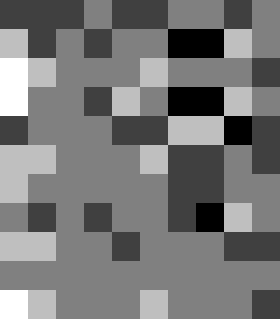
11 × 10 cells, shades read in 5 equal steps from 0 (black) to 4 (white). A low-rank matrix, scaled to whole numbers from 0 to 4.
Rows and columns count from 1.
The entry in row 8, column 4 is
1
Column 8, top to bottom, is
2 0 2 0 3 1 1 0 2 2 2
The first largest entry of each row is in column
4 1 1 1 7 1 1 9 1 1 1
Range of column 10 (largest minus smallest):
1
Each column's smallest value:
1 1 1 1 1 1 0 0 0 1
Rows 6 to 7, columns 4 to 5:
2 2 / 2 2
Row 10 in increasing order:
2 2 2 2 2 2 2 2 2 2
